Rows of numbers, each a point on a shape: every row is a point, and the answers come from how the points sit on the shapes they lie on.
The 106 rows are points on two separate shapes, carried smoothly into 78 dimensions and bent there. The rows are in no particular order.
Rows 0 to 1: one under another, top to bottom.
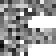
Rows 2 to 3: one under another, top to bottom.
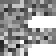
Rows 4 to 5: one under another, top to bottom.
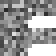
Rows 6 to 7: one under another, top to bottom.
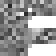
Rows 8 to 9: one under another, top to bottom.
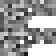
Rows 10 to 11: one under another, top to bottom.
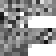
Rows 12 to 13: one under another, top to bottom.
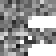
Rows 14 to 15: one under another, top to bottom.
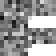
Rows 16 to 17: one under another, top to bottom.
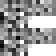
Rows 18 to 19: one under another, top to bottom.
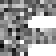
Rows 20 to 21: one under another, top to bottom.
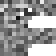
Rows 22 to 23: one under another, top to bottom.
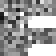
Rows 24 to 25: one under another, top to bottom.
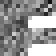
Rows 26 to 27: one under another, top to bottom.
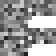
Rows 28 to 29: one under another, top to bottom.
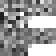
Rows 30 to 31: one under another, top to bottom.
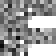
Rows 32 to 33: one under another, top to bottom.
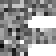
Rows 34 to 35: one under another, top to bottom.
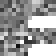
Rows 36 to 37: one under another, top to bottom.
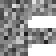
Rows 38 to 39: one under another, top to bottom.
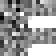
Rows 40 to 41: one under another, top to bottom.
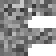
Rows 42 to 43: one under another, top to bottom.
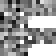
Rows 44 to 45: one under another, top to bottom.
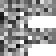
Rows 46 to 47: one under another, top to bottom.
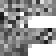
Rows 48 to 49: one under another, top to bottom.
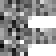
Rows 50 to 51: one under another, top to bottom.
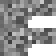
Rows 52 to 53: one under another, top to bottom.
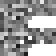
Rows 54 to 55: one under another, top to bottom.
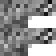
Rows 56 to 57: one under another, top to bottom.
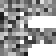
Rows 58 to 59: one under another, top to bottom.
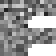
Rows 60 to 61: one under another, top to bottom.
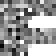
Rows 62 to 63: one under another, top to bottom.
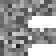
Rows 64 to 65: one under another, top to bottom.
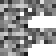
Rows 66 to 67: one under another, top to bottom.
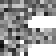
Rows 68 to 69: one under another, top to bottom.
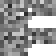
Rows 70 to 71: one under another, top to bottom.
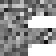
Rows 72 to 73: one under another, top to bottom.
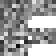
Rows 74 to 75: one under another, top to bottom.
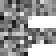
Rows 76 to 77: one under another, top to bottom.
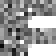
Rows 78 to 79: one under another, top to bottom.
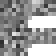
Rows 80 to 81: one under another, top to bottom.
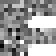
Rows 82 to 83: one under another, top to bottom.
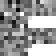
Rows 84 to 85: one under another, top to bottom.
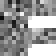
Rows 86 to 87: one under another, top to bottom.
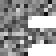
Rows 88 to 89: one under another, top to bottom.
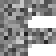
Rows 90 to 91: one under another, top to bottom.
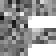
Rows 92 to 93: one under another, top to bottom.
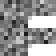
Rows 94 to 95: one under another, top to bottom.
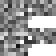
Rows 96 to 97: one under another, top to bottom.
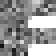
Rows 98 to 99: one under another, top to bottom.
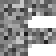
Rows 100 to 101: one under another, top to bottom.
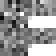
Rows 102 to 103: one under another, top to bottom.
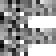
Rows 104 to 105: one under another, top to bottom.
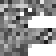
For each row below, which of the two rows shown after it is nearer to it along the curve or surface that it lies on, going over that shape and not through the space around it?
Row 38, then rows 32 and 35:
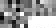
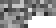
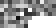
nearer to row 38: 35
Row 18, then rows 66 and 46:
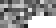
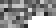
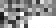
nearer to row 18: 66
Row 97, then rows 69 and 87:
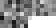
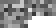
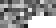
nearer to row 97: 69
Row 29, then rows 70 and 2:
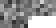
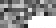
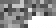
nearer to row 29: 2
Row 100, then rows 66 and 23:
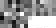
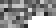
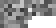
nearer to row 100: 23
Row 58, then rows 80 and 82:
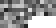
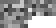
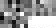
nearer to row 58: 80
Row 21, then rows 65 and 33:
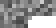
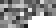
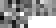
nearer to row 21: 33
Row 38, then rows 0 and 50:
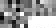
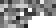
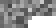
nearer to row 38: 50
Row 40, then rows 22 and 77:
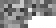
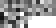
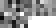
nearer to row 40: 77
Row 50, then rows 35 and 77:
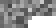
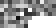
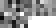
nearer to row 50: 77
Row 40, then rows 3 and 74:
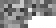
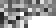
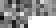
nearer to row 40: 74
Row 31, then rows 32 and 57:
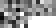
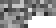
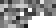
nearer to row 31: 57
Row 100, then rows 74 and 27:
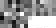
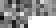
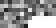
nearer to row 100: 74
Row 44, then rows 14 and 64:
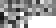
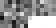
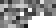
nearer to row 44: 14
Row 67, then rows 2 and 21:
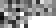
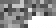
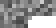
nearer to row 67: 21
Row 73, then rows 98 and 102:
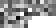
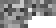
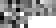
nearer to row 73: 102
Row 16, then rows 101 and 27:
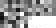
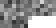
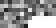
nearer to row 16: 101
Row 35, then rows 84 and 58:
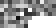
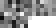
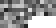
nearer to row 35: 58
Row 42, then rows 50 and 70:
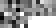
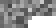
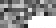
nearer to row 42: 50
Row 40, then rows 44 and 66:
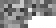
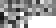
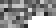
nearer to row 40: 66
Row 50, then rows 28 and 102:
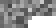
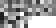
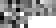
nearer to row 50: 102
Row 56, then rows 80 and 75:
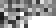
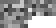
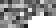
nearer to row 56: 75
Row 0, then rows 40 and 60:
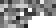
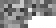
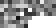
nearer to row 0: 60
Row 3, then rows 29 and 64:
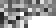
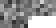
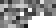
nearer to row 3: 64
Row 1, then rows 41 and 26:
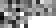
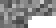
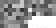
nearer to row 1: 41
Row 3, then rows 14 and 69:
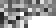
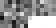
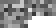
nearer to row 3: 14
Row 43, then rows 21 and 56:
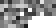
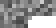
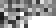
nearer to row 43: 56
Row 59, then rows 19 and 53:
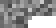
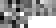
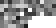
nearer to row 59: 19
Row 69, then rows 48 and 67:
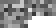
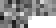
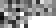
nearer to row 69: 48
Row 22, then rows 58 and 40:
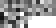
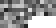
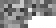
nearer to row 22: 58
